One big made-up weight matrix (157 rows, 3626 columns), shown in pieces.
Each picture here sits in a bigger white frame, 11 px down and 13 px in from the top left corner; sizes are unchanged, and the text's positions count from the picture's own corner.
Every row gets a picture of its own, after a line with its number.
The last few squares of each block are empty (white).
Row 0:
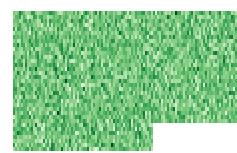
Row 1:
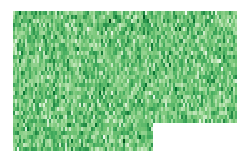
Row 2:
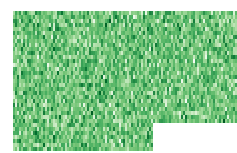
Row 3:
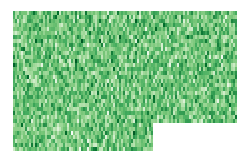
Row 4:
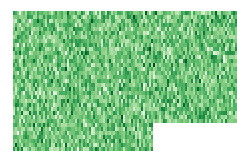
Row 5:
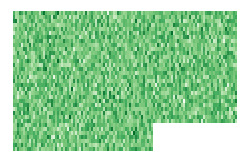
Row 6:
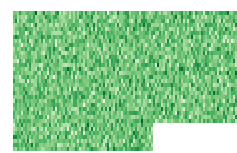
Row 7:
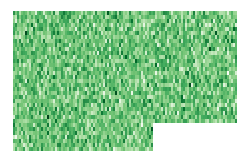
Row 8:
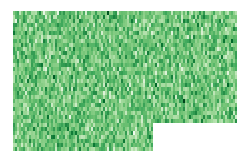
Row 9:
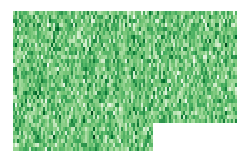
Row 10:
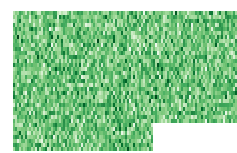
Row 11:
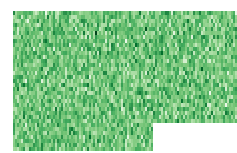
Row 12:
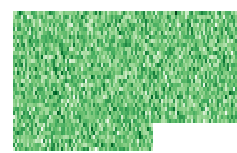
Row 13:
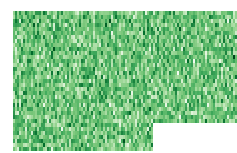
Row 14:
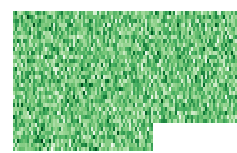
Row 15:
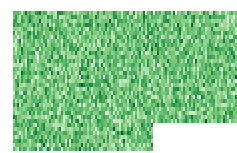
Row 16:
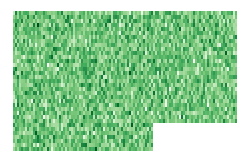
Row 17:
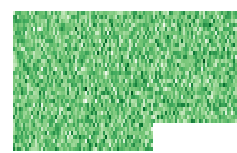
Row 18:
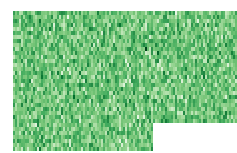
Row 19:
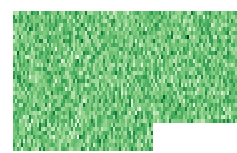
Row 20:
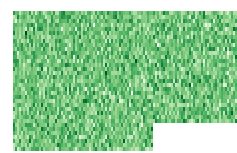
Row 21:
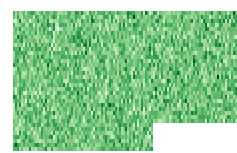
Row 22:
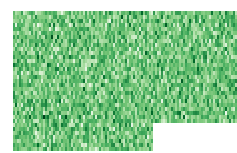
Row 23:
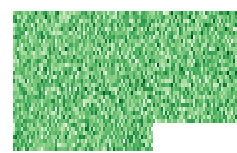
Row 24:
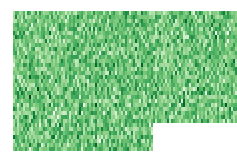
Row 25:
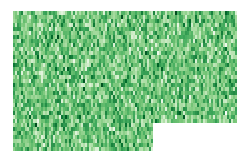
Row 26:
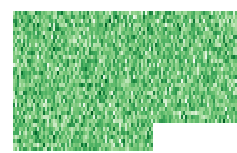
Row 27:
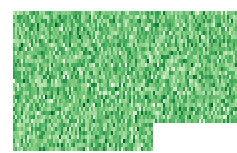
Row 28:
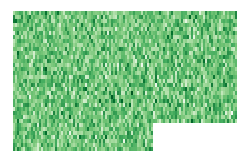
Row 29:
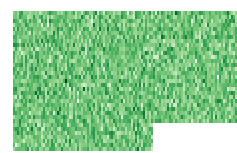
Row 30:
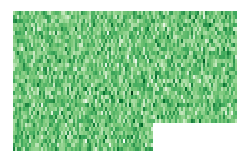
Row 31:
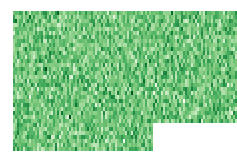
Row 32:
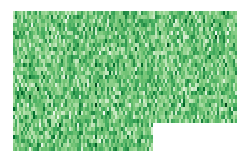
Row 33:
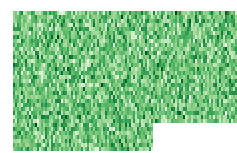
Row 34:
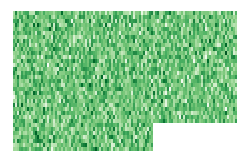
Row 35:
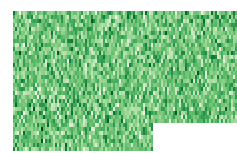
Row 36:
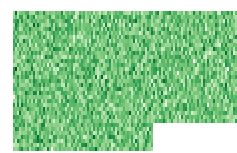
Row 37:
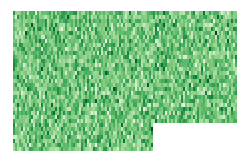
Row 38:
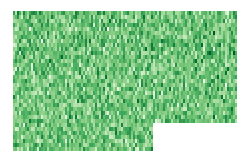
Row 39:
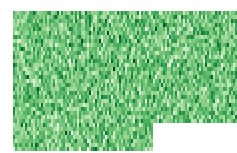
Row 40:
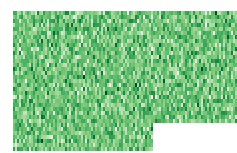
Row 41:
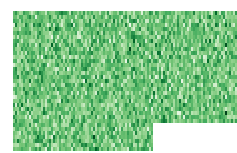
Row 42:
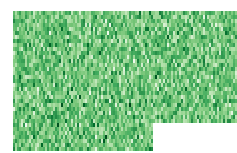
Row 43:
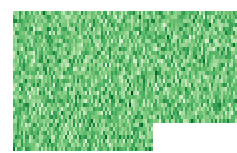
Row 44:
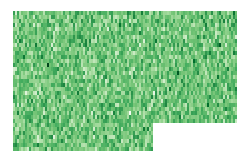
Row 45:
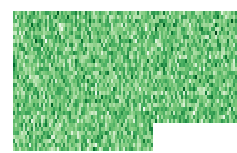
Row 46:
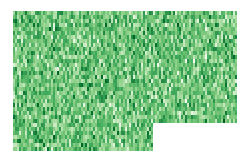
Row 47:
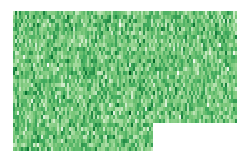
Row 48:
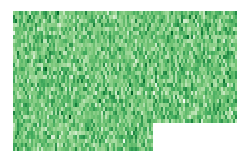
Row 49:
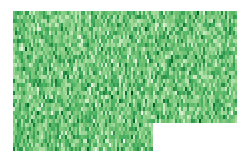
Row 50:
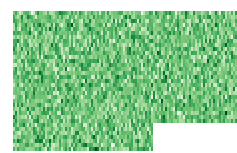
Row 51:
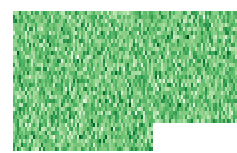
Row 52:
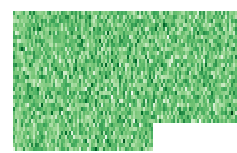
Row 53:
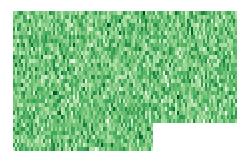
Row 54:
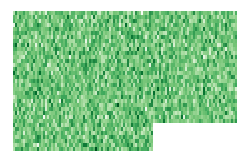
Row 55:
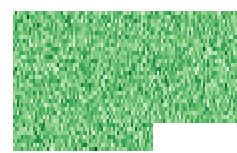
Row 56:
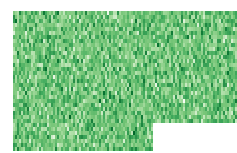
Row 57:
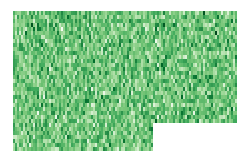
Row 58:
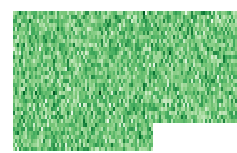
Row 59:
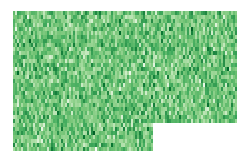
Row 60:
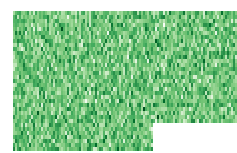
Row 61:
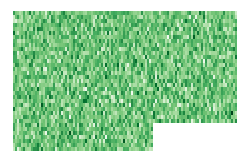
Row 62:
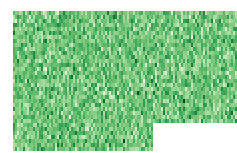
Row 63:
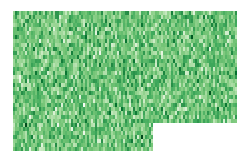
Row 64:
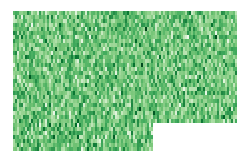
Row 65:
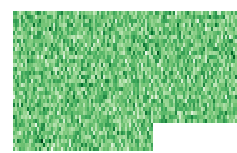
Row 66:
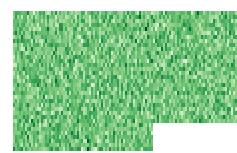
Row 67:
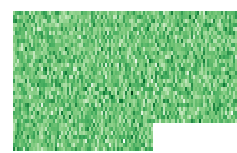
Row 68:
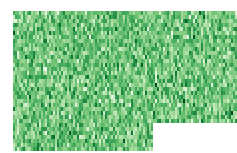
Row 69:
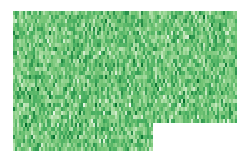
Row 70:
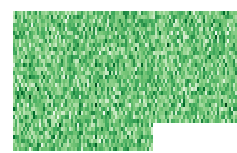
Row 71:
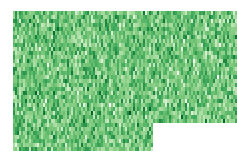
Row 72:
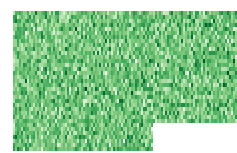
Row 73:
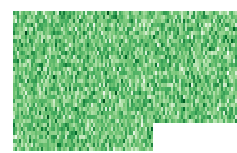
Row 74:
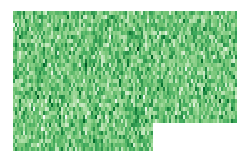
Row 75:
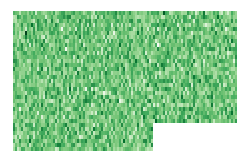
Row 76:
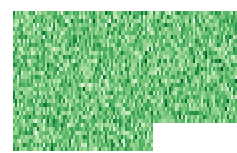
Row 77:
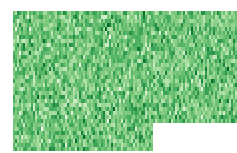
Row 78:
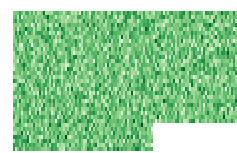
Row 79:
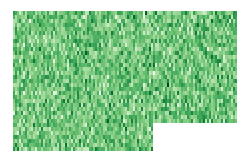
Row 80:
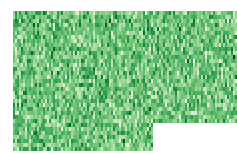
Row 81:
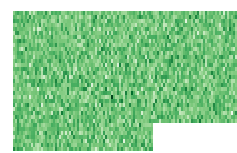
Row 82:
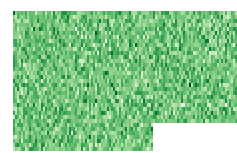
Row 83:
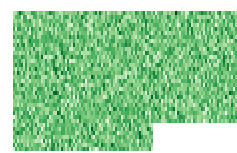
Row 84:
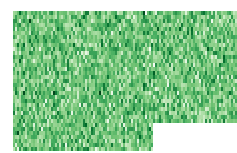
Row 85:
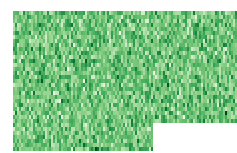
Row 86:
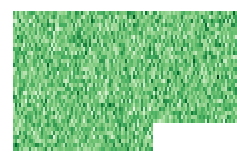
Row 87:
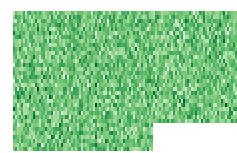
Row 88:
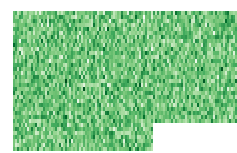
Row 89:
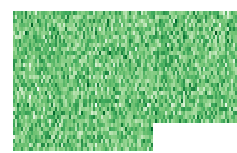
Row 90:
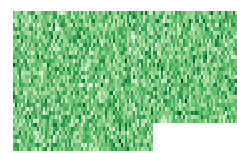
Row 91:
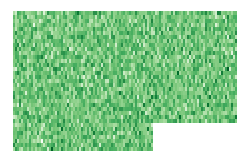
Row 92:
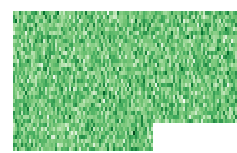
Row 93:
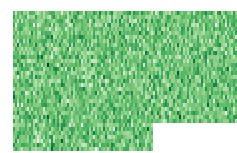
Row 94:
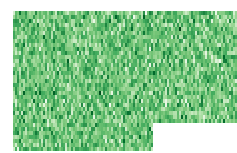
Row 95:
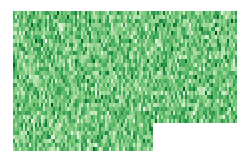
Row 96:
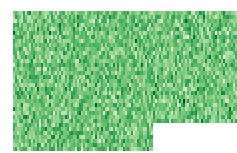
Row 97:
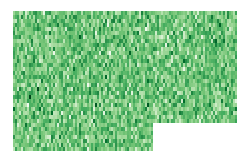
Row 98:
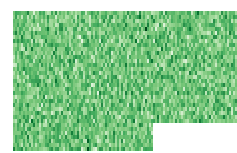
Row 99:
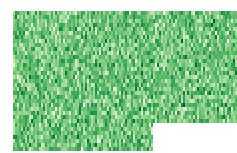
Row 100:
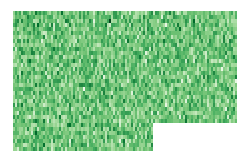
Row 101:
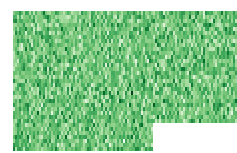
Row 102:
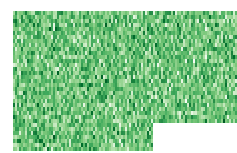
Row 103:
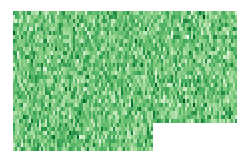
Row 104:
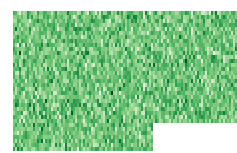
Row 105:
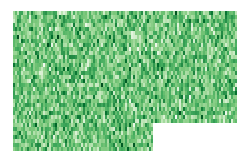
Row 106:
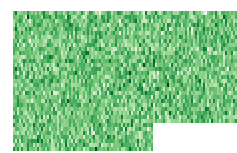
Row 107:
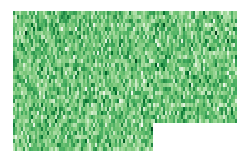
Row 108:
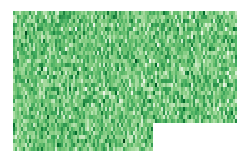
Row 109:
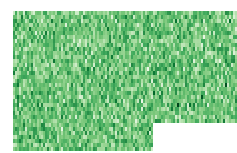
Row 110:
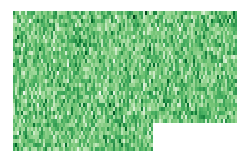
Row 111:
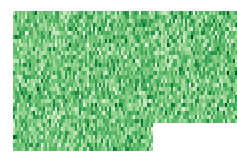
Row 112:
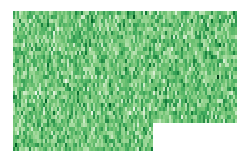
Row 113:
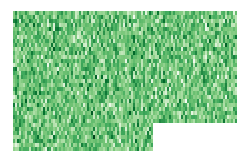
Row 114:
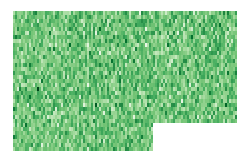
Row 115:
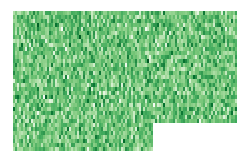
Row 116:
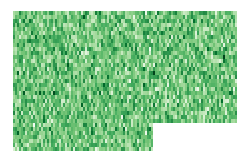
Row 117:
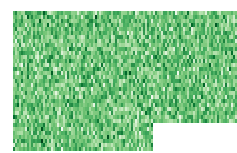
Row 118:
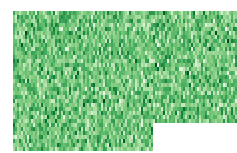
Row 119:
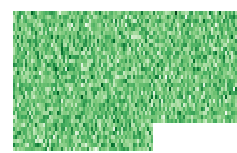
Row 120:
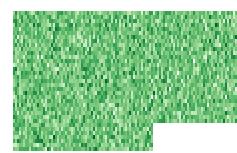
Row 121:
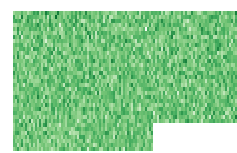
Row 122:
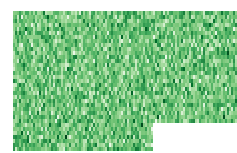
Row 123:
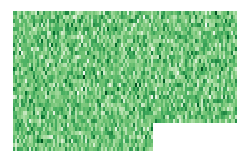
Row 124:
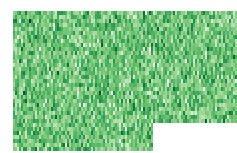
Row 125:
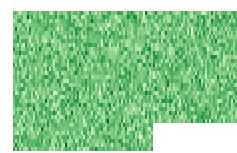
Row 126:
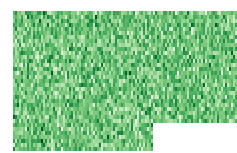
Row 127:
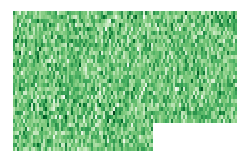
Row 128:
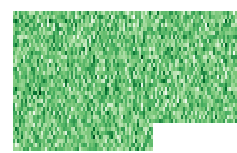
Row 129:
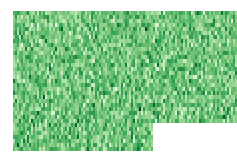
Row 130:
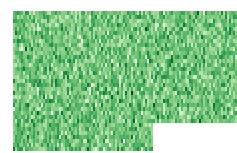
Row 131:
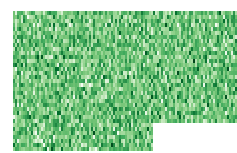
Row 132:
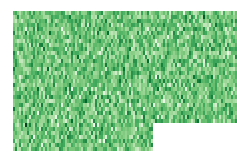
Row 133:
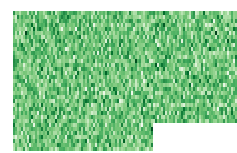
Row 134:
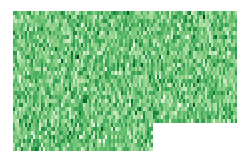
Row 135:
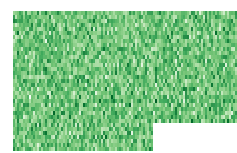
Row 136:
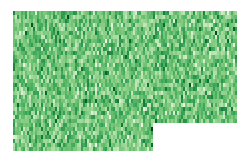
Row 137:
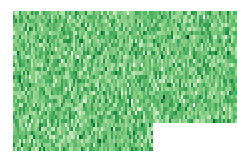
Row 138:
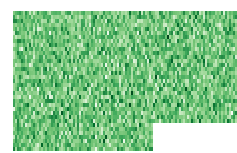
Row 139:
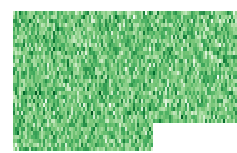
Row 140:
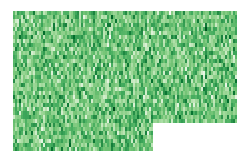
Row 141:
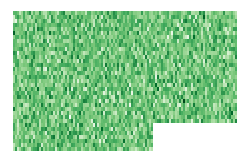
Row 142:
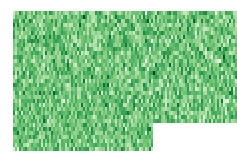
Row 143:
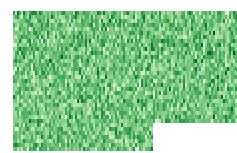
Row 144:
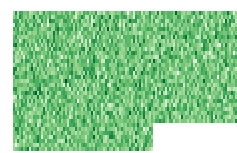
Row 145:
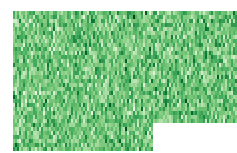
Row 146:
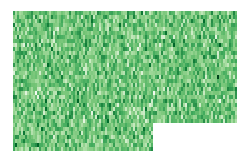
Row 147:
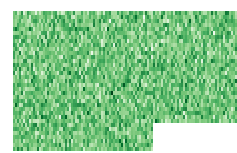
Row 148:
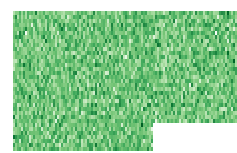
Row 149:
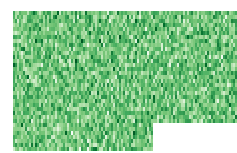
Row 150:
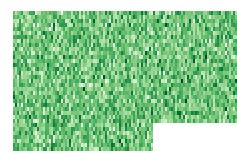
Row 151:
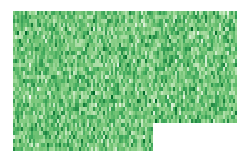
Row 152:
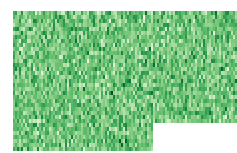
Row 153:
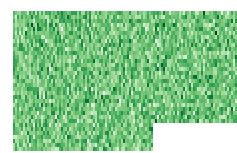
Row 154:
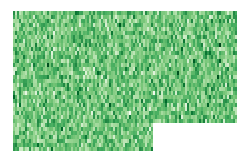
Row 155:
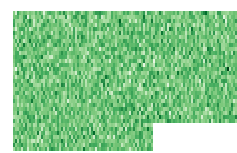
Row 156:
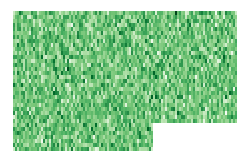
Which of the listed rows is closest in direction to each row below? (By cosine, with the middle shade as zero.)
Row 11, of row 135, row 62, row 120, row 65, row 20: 62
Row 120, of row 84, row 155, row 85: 85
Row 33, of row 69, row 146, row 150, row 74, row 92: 150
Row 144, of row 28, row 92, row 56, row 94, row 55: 94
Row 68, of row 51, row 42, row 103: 103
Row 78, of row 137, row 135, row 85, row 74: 137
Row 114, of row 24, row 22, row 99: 24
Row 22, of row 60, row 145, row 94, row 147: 147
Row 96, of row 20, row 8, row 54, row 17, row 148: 8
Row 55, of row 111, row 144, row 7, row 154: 144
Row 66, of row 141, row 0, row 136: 0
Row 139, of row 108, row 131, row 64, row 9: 9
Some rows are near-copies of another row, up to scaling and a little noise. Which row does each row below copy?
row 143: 38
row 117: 126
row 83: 12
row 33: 25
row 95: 45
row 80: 13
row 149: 3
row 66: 98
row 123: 40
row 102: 46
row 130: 49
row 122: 78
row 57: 153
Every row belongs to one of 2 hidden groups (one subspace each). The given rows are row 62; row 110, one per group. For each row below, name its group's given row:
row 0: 110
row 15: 110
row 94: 110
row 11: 62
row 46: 110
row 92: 62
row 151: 62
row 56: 62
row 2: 110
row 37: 62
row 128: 110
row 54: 110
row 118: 62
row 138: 62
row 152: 110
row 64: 62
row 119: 110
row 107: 62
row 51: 62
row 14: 110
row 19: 62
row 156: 110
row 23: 62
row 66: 62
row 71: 110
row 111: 62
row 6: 62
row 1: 110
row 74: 110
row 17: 62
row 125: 110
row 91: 110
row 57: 62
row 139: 110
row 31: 62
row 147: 110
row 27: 62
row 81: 62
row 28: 62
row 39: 62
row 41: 110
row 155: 110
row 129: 62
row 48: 62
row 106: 110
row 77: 110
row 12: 110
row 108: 62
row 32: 62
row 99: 62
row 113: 110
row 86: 110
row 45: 62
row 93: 110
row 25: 110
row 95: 62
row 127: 110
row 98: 62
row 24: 62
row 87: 62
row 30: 62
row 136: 62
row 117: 110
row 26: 110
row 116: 110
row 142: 110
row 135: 62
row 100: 110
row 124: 110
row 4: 110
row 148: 62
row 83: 110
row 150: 110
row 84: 110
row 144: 110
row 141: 62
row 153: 62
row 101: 62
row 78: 62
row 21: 110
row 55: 110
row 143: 110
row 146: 110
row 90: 110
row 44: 110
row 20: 62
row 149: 62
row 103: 62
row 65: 110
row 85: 110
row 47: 110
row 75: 62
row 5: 62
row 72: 62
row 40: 110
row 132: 62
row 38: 110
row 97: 62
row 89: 62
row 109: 110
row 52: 62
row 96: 62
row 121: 62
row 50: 110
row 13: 110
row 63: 62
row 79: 110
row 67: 62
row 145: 110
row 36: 110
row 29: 110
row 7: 62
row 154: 110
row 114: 62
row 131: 110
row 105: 110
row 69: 62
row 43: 62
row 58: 110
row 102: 110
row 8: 62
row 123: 110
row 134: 62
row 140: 110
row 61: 62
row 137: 62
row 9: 110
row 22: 110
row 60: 62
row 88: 110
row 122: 62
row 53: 110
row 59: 110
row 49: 62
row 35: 110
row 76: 110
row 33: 110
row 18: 110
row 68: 62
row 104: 110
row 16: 110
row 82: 62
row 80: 110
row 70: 62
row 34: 110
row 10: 110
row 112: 110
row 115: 62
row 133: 62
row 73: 62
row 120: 110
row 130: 62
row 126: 110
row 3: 62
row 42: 62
